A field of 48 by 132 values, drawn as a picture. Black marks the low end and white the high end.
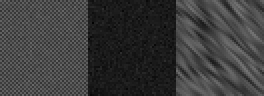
The table splits into one row of 3 panels. Panel 1,1: low, checkered. Panel 1,2: very low, fine-grained, faint in contrast. Panel 1,3: low, slanting down to the right.
